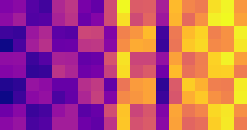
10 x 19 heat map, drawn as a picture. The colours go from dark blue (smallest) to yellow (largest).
Histogram: flat. Slope: up to the right. Odd lines: columns 10 and 13. Seam: vertical, 50% of the way across, the right part higher.
